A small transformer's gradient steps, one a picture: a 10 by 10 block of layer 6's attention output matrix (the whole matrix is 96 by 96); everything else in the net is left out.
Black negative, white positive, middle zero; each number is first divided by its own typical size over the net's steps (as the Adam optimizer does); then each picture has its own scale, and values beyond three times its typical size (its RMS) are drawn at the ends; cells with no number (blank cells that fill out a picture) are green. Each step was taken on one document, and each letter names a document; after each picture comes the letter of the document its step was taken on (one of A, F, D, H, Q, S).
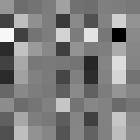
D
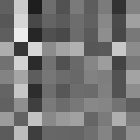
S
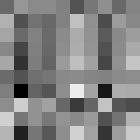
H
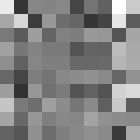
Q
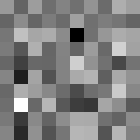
H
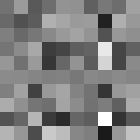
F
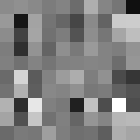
Q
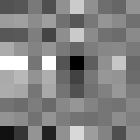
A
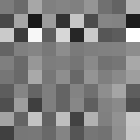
S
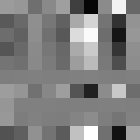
D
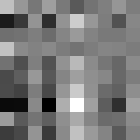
A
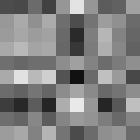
A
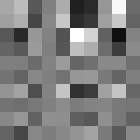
D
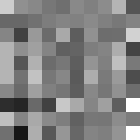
H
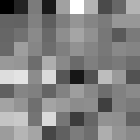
A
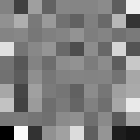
Q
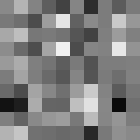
D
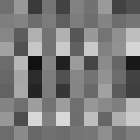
S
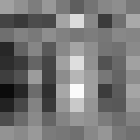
A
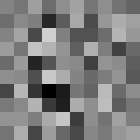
S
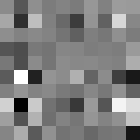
Q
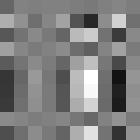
D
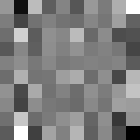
Q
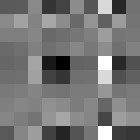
F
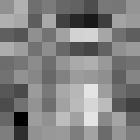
D
